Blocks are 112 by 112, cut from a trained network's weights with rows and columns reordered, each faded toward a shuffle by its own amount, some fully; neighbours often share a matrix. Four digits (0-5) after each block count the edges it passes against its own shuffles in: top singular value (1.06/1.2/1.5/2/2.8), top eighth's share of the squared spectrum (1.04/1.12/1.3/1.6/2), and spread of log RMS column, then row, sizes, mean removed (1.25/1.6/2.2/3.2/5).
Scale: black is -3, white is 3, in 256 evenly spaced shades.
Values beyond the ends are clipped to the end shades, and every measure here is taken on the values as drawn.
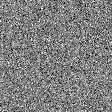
0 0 0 0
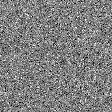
3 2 0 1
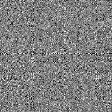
4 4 2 2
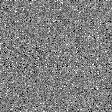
2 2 0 2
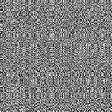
5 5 3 3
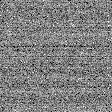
3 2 0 1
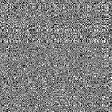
4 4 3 3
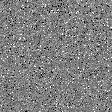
1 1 0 1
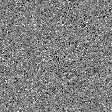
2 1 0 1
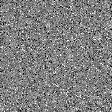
2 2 1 1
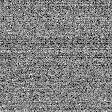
3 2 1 1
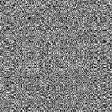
4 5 3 3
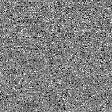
3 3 1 2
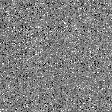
2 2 0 2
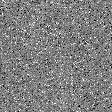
1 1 0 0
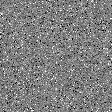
0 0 0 0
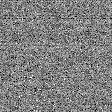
2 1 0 0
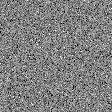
0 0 0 0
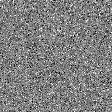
2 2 0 0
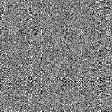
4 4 3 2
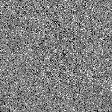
2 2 1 1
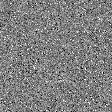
2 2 0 1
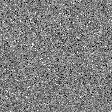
1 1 0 1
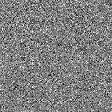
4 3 1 1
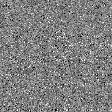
2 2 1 2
